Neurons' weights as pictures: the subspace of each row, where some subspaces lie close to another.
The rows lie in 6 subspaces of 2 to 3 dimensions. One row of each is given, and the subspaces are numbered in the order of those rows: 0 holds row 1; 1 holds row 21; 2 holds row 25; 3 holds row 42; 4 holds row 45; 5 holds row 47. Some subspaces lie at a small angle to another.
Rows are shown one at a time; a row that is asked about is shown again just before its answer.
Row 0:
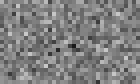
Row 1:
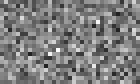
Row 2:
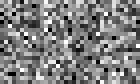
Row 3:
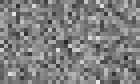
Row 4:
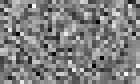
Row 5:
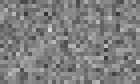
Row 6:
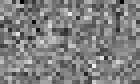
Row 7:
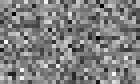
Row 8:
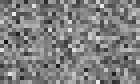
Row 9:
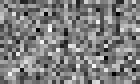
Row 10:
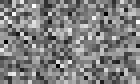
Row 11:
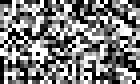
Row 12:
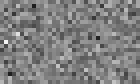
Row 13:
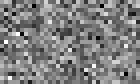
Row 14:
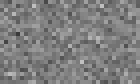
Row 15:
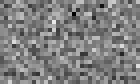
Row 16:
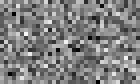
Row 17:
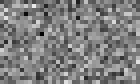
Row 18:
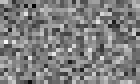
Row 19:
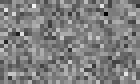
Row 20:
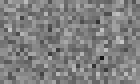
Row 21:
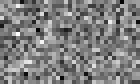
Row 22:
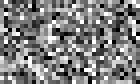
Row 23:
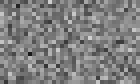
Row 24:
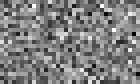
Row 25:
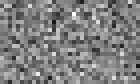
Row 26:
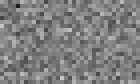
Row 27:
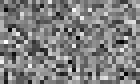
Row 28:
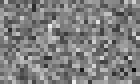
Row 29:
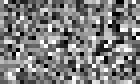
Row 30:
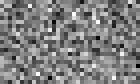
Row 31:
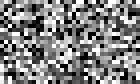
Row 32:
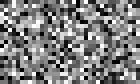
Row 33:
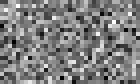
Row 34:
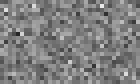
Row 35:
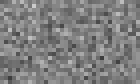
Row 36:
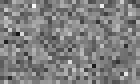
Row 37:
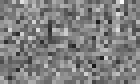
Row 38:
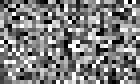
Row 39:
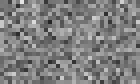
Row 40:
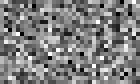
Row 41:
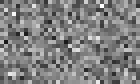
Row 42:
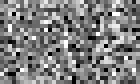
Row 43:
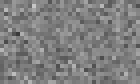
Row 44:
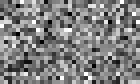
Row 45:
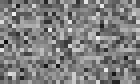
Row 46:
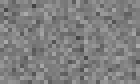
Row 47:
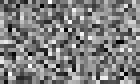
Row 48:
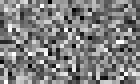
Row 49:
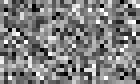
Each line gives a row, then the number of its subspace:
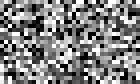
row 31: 2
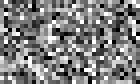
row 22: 5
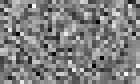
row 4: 2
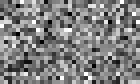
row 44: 1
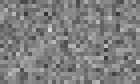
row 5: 1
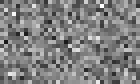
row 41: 0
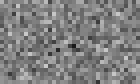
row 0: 0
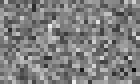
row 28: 5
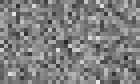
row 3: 0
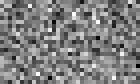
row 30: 2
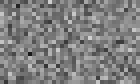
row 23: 5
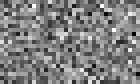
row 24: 5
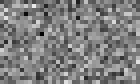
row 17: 3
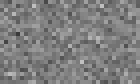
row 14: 4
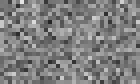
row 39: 3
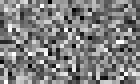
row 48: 5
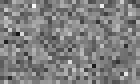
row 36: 4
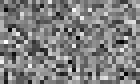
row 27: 5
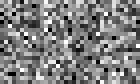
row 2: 3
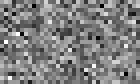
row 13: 4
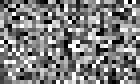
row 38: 2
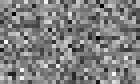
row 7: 4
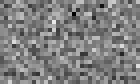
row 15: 2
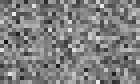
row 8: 4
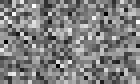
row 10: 3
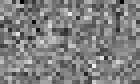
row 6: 3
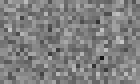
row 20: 2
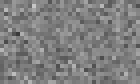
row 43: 2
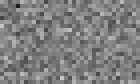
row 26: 1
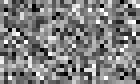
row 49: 5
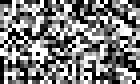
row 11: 5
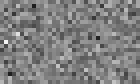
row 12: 2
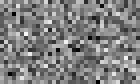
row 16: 0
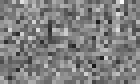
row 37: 3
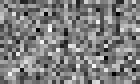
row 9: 1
